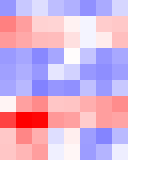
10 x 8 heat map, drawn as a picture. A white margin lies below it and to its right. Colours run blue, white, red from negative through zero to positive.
Stripes: horizontal, repeating 2 times. Ninth with the highest average: bottom left. Grain: streaks across. Odd patch: higher, in the bottom left.
